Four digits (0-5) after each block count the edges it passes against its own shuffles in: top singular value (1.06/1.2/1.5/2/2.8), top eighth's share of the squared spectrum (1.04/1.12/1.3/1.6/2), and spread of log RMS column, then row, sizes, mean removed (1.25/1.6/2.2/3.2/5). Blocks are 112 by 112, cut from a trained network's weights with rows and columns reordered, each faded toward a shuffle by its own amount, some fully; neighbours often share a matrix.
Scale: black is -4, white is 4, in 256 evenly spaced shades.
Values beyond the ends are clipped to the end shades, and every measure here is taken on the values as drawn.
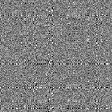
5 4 3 3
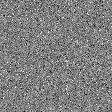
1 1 0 0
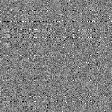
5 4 2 3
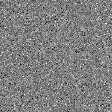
3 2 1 1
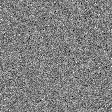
0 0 0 0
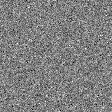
2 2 0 1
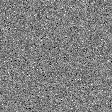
0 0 0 0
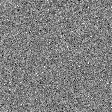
0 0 0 0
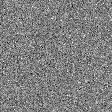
0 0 0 0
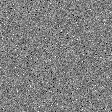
0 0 0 0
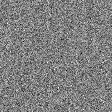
1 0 0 0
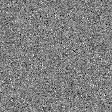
1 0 0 0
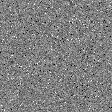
2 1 0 0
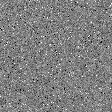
1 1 0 0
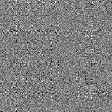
4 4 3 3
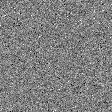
1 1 0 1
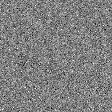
2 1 0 1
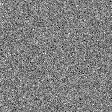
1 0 0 0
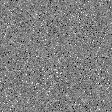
2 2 0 1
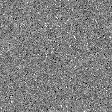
3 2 1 1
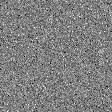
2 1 0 0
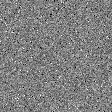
1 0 0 0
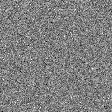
2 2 0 0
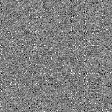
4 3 2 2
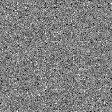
3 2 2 1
